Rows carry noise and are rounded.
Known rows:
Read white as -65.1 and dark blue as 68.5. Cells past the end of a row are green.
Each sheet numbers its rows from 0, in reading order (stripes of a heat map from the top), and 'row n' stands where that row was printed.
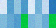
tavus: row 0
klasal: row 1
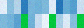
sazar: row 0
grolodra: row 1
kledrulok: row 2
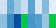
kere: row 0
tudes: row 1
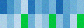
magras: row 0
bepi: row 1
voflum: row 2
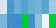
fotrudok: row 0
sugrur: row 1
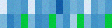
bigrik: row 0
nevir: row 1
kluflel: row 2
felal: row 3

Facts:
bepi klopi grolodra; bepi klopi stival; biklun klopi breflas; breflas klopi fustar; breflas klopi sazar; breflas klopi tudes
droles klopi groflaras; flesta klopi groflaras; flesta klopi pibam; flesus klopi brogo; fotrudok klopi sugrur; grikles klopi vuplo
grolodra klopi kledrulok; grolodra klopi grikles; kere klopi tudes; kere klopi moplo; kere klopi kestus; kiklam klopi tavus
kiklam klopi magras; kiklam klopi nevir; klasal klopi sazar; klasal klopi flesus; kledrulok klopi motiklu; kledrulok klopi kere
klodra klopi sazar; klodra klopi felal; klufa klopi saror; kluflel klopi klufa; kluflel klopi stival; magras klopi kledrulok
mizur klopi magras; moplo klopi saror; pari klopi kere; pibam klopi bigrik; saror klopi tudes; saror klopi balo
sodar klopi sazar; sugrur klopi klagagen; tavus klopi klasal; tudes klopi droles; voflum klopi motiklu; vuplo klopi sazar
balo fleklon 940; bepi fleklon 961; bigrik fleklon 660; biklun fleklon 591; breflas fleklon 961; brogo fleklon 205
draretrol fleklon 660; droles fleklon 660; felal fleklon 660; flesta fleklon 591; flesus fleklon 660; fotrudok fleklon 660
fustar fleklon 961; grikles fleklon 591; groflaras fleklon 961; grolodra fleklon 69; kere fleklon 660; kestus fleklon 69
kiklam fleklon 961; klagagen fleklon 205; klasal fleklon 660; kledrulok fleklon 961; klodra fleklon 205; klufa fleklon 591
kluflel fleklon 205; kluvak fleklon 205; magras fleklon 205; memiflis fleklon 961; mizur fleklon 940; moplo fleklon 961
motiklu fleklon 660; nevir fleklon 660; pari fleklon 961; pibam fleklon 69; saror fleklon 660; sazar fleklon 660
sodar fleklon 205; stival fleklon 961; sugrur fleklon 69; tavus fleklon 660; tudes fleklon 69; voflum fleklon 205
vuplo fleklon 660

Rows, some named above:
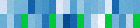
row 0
biklun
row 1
balo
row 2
droles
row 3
grolodra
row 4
kluvak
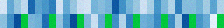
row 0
kere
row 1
balo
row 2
kere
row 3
grikles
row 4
moplo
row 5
flesta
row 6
klufa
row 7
pibam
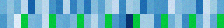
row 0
kestus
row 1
sodar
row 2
groflaras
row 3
pari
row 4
saror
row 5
mizur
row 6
biklun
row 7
breflas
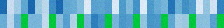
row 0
breflas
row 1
sodar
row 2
voflum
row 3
bigrik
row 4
flesus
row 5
motiklu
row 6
stival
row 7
vuplo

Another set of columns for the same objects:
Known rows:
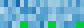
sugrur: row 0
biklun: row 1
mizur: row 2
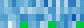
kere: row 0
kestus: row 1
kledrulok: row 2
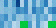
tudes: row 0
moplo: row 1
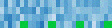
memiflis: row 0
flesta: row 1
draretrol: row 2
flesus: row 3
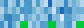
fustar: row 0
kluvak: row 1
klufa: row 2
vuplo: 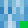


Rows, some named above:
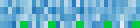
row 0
flesta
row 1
moplo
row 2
breflas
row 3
mizur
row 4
klasal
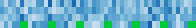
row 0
voflum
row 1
magras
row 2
pibam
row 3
saror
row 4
sazar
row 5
grolodra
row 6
vuplo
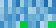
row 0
pari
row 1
pibam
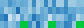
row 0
droles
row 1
groflaras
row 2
grikles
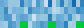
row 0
balo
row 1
kluflel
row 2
pibam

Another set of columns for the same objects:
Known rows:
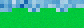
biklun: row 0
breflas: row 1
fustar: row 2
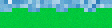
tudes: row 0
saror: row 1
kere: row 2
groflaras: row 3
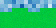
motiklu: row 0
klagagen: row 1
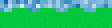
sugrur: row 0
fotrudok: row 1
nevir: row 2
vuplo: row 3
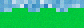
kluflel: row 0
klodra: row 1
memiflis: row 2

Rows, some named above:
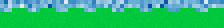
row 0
sugrur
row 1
klufa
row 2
tudes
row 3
voflum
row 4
groflaras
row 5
flesta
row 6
droles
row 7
pibam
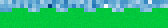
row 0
droles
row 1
grikles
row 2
magras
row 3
mizur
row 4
kledrulok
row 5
tudes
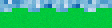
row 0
kestus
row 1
sazar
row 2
sazar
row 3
grolodra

